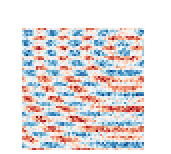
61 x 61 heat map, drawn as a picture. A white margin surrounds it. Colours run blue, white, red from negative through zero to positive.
Average level on the scale: 50%. Rings: centred on the top right. Slope: none. Stripes: horizontal, repeating 12 times.
